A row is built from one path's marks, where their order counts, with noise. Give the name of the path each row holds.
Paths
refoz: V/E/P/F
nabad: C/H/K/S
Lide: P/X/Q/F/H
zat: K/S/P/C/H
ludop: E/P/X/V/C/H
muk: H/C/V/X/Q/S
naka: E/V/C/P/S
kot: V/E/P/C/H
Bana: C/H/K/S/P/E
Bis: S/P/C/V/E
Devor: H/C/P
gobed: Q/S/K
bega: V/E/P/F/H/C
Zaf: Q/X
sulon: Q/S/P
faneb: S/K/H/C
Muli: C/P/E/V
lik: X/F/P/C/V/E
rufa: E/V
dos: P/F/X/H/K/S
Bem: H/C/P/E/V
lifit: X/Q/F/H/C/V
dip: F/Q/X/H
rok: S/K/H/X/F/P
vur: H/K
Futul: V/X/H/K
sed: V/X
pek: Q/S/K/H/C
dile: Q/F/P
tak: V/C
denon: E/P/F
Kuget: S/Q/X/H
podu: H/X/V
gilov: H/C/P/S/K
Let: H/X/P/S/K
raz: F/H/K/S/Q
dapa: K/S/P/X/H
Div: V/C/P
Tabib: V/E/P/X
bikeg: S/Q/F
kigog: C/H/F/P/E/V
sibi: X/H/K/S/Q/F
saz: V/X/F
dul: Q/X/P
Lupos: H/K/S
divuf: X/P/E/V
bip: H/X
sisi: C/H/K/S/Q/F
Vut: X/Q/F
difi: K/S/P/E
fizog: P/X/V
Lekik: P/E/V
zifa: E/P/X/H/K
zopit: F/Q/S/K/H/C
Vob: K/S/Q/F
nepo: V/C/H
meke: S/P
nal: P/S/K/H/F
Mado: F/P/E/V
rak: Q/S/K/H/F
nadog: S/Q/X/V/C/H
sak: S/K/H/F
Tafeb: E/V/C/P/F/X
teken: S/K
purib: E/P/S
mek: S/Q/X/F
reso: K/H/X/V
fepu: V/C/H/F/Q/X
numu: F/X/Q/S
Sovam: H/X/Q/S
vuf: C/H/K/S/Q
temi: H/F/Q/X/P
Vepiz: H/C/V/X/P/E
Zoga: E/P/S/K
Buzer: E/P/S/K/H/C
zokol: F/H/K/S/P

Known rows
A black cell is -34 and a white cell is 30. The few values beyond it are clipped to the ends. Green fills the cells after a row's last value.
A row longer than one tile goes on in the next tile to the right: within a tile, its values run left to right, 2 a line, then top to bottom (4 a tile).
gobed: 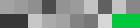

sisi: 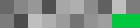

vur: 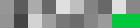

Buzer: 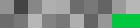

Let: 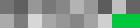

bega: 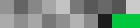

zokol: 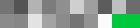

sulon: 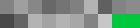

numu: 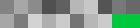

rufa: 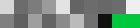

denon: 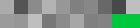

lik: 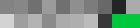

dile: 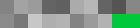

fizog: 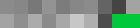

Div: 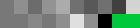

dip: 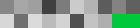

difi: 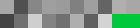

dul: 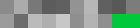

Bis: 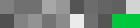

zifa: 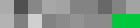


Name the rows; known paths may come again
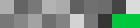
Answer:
Lekik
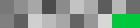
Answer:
zopit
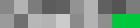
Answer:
dul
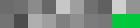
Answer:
nabad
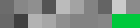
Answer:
vuf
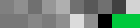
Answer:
Div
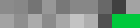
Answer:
fizog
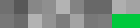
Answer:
Bana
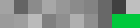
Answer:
Mado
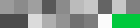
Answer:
Vob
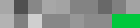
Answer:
zifa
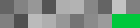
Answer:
sisi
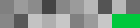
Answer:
Kuget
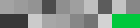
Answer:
gobed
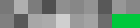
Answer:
nadog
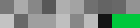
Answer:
fepu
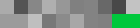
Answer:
denon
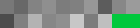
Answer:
meke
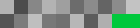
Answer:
Zoga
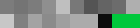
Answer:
Vepiz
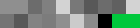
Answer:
tak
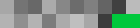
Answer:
divuf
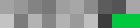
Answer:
saz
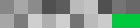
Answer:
numu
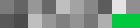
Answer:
faneb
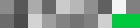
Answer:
Lupos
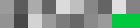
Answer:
vur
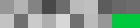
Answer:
Vut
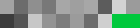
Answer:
teken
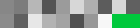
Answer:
raz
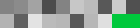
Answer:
sibi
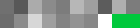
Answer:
nal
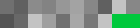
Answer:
zat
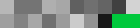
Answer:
Tabib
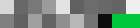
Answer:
rufa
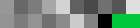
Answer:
kot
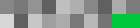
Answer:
bip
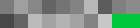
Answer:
sulon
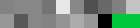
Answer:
nepo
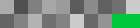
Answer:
purib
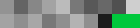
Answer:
bega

